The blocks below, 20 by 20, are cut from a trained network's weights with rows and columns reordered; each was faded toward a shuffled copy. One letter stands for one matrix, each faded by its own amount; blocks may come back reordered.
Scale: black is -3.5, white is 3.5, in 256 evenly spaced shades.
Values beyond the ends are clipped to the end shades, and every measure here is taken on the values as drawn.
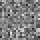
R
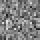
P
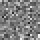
P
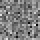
R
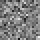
P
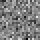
R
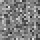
R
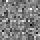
P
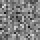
R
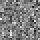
P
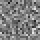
P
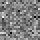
P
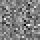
P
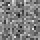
R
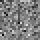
R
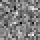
P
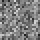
R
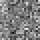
R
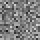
P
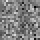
R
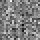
R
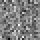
R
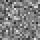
P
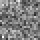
P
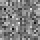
R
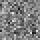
R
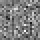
R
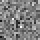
P
